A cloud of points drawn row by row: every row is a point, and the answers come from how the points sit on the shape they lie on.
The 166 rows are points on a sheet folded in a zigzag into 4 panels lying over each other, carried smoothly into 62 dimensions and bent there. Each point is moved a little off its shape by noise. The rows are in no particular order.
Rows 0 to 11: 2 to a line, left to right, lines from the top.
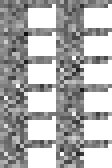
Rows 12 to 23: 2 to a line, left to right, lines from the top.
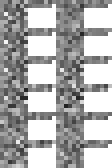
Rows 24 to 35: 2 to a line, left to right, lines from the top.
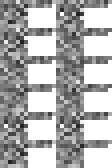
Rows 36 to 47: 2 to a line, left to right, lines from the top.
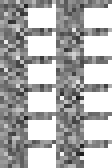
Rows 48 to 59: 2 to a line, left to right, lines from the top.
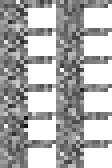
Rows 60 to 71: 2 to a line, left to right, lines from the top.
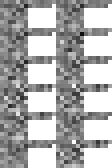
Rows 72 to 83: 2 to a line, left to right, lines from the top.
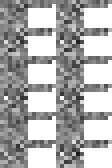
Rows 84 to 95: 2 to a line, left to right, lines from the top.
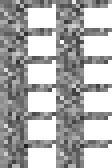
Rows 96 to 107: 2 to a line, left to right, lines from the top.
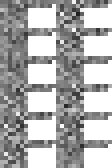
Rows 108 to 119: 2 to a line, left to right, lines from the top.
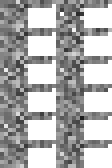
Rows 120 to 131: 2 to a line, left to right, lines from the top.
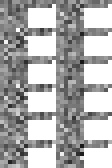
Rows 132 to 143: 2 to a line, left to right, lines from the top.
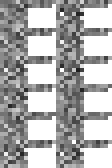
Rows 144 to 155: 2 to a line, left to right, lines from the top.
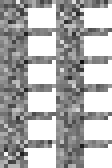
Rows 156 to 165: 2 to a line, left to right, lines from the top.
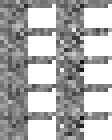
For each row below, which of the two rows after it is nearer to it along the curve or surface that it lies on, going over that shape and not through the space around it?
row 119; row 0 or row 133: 133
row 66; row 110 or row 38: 38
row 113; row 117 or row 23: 23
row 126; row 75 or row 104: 75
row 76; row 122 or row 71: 71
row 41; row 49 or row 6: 49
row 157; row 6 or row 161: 161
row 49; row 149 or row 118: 118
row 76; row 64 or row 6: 64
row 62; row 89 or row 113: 89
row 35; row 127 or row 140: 127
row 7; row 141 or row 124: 124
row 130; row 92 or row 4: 4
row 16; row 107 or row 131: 131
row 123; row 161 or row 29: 161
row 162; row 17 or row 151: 17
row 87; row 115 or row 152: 152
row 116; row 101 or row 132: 101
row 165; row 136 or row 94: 94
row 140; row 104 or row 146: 104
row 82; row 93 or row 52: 52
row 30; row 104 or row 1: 1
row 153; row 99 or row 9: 9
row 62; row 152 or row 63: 63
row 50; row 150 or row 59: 59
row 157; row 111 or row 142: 111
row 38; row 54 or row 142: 142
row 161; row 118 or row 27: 118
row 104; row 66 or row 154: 154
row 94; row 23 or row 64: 64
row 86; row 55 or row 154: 55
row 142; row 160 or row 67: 67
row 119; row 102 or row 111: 102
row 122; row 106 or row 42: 106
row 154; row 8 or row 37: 8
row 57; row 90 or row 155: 90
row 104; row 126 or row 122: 122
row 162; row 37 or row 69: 69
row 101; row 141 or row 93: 141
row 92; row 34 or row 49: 49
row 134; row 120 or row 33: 33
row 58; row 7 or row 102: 102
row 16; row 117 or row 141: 141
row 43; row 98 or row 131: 131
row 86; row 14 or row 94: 94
